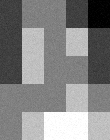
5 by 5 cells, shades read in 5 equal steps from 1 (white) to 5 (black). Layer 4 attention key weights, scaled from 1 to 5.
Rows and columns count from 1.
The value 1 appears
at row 5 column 3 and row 5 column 4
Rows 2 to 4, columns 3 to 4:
3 2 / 3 3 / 3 2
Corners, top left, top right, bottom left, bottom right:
4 5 3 2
